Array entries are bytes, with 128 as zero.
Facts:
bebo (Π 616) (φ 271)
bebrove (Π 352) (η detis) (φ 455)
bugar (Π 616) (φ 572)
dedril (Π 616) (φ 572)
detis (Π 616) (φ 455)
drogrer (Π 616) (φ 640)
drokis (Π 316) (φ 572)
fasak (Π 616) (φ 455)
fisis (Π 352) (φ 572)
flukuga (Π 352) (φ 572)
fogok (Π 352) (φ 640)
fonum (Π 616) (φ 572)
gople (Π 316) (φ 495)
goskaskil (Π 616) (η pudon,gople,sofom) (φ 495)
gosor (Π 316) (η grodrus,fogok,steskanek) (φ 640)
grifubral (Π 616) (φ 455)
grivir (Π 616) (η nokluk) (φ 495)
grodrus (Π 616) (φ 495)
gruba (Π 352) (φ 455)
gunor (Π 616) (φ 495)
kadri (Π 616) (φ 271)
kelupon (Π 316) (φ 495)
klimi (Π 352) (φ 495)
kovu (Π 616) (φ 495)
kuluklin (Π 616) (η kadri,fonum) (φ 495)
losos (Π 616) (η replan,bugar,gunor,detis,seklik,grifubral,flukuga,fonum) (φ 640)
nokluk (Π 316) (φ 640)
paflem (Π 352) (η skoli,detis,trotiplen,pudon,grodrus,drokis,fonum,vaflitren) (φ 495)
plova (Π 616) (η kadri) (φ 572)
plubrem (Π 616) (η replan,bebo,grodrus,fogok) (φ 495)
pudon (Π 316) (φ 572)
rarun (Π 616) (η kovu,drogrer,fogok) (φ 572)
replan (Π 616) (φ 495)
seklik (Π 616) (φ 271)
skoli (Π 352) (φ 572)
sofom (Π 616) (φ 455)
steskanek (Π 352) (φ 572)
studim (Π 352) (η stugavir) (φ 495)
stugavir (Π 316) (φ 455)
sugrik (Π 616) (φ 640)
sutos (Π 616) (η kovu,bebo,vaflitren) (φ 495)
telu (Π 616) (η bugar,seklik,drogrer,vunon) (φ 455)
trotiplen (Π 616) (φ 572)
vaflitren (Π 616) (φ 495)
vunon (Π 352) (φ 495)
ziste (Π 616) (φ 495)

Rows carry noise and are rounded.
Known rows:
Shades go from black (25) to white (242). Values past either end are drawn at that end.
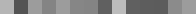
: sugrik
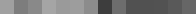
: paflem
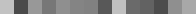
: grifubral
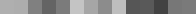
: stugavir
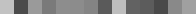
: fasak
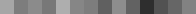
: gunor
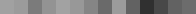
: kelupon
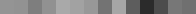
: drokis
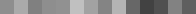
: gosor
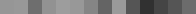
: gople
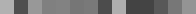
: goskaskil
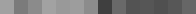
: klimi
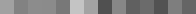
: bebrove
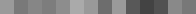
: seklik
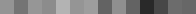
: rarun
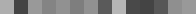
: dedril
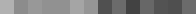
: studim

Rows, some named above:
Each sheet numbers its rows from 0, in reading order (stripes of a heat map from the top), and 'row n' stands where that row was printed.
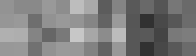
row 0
fogok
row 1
gople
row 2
stugavir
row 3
gople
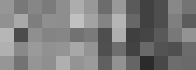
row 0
seklik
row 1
gosor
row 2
goskaskil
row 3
studim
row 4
rarun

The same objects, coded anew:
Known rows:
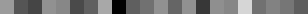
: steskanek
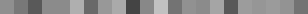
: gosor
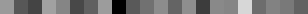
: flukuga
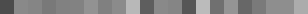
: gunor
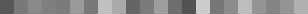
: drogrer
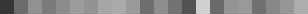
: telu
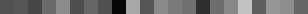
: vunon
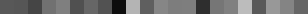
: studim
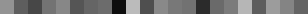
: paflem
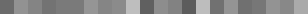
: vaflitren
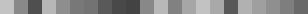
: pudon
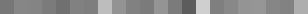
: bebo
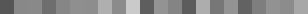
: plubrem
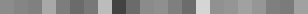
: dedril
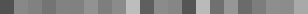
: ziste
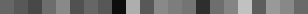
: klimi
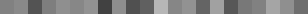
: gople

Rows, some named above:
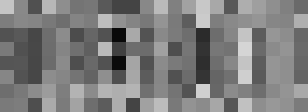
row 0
pudon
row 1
bebo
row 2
vunon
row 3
fogok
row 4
vunon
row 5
bebrove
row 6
detis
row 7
nokluk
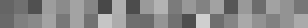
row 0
stugavir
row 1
losos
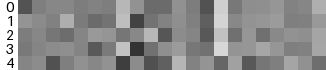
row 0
seklik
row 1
fonum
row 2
goskaskil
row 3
rarun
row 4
gople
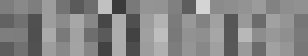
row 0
plova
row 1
stugavir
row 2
nokluk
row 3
stugavir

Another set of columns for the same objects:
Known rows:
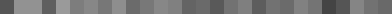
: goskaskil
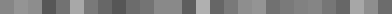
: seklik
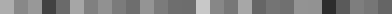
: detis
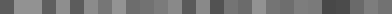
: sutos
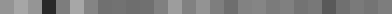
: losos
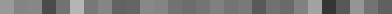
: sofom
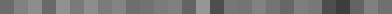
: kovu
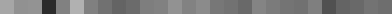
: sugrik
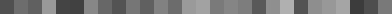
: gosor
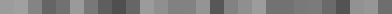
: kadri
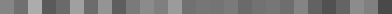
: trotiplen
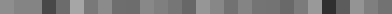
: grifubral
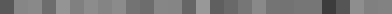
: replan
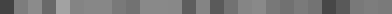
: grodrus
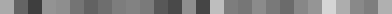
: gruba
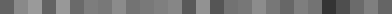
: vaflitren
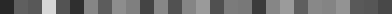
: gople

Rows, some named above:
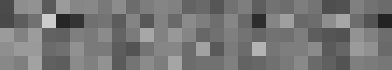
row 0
goskaskil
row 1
pudon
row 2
plova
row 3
bebo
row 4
rarun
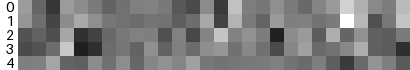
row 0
gruba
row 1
fogok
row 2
stugavir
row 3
drokis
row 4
fonum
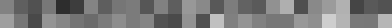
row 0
nokluk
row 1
bebrove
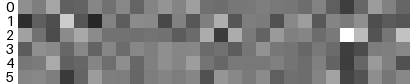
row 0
fonum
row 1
kelupon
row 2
fogok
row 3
kuluklin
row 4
fonum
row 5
telu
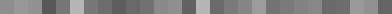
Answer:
seklik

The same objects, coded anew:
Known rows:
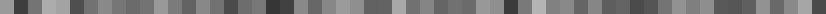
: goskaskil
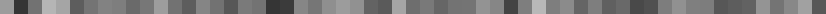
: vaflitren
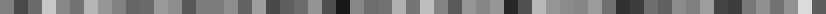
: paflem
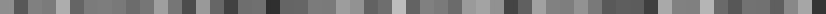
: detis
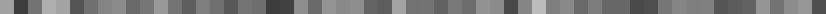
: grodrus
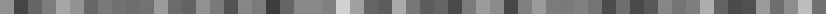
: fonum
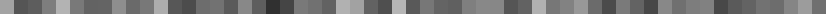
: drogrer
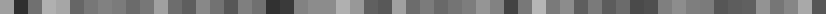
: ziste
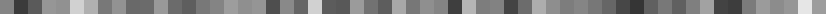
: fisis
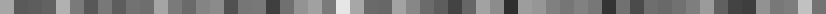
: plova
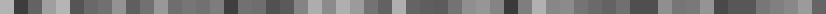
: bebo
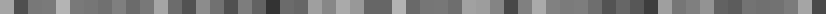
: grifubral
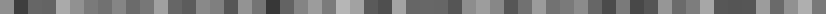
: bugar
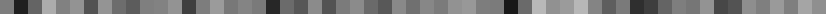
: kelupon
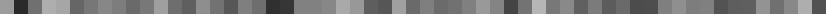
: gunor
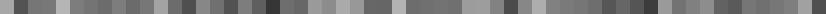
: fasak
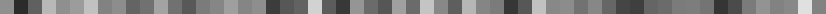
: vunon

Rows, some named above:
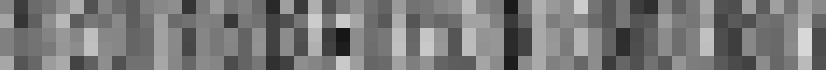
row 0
stugavir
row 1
seklik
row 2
bebrove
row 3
bebrove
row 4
kuluklin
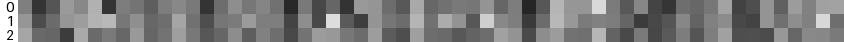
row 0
nokluk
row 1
gruba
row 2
rarun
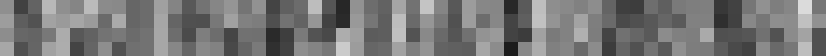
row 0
studim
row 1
fogok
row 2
losos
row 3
kuluklin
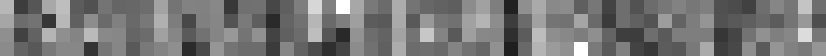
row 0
kadri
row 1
telu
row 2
studim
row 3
gosor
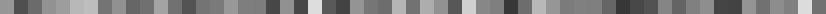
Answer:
gruba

